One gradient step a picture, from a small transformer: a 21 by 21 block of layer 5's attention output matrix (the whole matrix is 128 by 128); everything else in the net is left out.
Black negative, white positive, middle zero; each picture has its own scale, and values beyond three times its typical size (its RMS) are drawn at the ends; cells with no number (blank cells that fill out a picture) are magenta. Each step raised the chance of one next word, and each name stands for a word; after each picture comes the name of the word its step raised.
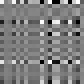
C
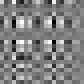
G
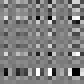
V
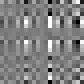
G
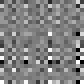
C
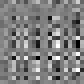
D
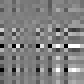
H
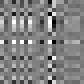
G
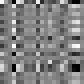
D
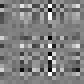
D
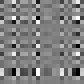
V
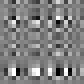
V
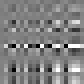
H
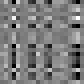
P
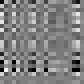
D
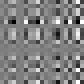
G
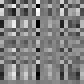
C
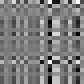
C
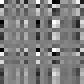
C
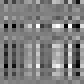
P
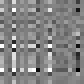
H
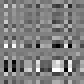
D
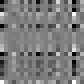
P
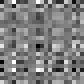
D
